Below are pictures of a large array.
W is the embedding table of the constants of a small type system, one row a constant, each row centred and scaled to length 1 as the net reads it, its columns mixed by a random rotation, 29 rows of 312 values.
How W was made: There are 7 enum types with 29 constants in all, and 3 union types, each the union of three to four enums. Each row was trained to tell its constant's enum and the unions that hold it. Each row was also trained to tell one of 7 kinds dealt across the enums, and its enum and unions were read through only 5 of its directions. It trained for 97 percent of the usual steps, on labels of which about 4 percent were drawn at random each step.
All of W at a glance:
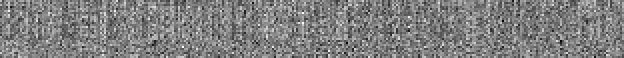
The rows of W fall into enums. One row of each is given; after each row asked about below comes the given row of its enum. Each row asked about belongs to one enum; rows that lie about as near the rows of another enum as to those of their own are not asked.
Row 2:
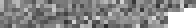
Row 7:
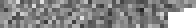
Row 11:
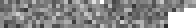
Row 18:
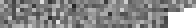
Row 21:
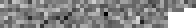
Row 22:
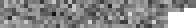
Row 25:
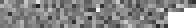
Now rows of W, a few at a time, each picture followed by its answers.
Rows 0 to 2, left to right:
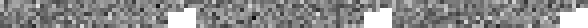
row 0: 2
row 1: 2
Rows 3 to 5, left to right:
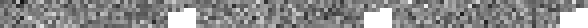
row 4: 25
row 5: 2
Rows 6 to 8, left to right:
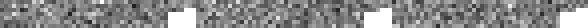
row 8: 21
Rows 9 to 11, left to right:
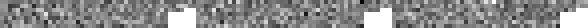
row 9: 25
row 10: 11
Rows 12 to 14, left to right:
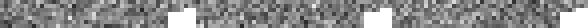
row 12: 18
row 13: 21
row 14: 7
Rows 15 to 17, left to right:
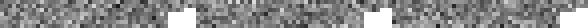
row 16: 7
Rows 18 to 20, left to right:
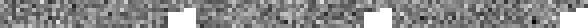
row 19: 18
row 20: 22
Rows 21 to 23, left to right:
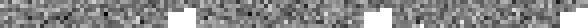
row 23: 11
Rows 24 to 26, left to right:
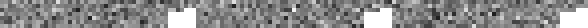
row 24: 21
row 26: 22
